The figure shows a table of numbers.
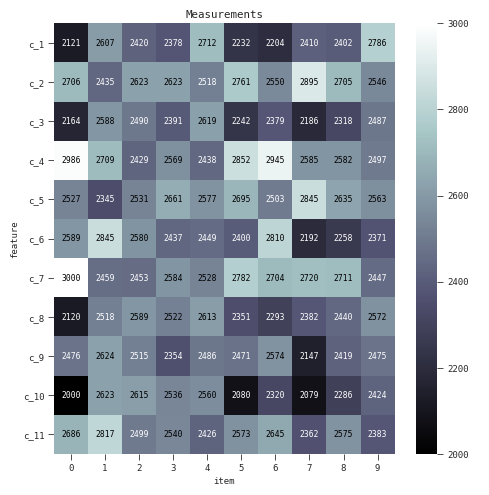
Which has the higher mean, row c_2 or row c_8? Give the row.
c_2
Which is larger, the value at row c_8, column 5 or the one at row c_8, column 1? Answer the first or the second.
the second
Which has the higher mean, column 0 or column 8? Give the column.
0
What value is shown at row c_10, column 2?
2615
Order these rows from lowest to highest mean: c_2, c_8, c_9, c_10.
c_10, c_8, c_9, c_2
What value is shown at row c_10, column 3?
2536
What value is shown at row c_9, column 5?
2471
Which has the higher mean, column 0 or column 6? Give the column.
6
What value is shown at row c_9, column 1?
2624
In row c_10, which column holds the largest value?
1
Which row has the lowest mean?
c_10
